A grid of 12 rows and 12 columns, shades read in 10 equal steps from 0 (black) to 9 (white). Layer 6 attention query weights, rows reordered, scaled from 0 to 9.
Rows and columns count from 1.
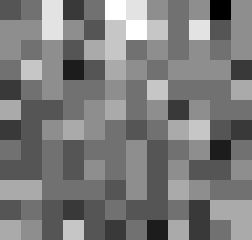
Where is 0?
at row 1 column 11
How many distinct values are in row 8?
4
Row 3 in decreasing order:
7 6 5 5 5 5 5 4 4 4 4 3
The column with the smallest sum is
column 11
